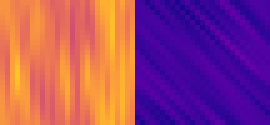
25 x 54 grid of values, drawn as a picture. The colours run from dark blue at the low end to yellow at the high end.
The table splits into one row of 2 panels. Panel 1,1: high, streaked downward. Panel 1,2: very low, slanting down to the right, faint in contrast.
